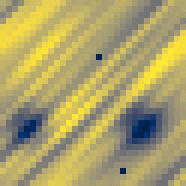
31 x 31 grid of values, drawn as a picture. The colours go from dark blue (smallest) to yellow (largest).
Mirror symmetry: none. Grain: diagonal, up to the right. Histogram: skewed, a long tail of low values. Dips: two. Ninth with the lowest average: bottom right. Lone odd cells: 2, each lower than its neighbours.
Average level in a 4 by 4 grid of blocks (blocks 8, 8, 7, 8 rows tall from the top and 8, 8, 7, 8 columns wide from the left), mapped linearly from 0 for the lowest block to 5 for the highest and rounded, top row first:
5 4 3 3 | 5 4 3 5 | 0 4 2 0 | 3 4 2 2
